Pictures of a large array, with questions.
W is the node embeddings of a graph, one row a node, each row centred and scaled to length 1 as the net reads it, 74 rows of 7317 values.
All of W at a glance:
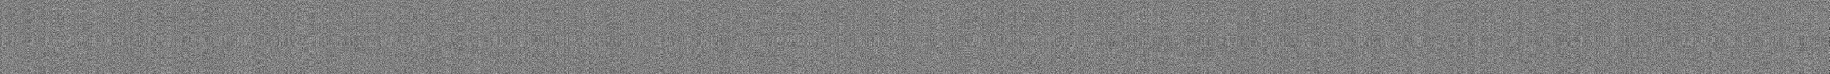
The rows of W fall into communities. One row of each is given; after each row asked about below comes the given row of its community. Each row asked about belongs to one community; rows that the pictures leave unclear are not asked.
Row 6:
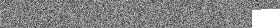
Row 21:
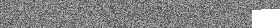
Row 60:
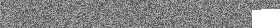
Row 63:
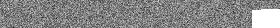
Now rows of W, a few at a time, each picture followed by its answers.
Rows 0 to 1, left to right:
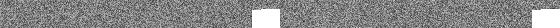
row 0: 6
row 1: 21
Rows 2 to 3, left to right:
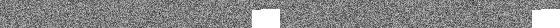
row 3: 6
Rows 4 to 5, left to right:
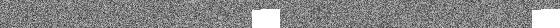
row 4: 60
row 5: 21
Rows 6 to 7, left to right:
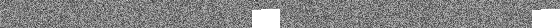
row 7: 60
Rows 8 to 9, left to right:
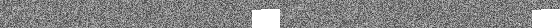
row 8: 21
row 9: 21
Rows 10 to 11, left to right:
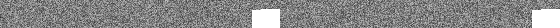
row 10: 6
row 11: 6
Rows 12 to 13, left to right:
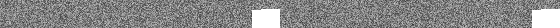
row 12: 6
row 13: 21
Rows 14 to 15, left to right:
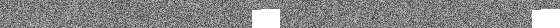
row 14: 21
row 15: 60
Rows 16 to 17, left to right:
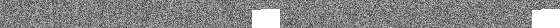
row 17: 21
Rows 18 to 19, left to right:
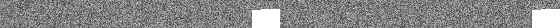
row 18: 63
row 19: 6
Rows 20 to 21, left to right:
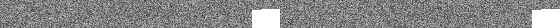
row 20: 21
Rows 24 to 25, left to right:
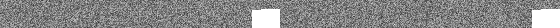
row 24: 60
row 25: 21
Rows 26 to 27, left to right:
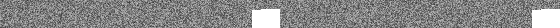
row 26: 6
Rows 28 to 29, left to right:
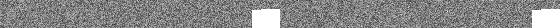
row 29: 60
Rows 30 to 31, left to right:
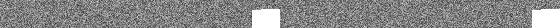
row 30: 63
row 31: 6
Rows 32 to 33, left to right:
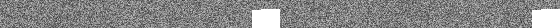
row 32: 63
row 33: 21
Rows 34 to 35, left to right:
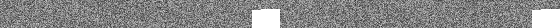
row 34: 21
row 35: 6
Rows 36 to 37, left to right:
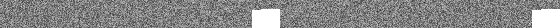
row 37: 6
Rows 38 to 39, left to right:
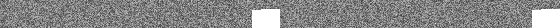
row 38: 6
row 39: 6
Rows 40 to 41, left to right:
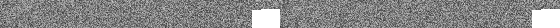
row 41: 6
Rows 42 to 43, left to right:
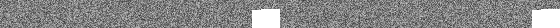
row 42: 21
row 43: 60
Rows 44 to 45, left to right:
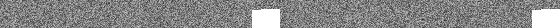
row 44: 60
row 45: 21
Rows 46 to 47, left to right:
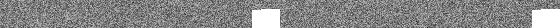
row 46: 21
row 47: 63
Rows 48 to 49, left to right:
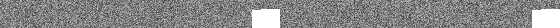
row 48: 60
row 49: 6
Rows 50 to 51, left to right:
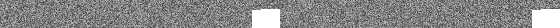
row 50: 63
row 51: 6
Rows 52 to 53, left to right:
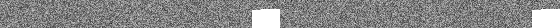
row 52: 63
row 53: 6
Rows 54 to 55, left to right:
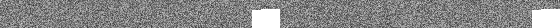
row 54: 60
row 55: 63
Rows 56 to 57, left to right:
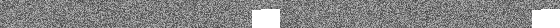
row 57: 21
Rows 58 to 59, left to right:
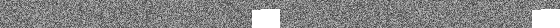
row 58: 21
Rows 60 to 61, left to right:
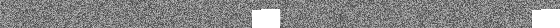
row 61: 6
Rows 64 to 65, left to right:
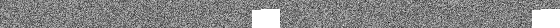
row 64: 21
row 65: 21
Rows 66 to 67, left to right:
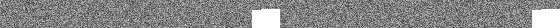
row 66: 60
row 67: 6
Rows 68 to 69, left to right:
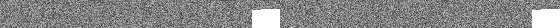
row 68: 63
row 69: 60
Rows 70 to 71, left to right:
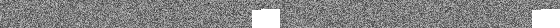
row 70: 60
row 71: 6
